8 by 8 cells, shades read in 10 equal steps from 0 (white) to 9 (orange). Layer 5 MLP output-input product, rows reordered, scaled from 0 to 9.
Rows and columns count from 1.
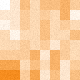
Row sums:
30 25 25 26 26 33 37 43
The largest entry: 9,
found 2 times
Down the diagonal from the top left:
0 2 4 3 4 6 2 5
